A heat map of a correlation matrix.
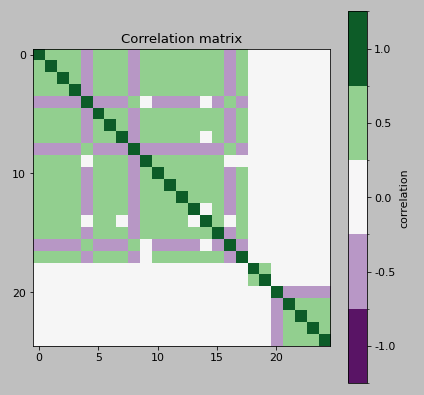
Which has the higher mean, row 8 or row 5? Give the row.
5
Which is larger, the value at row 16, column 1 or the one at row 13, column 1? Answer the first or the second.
the second
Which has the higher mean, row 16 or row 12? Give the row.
12
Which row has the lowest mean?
8
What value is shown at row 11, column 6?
0.5
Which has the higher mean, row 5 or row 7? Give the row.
5
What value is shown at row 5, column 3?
0.5
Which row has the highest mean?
9
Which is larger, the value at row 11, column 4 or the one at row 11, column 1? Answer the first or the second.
the second
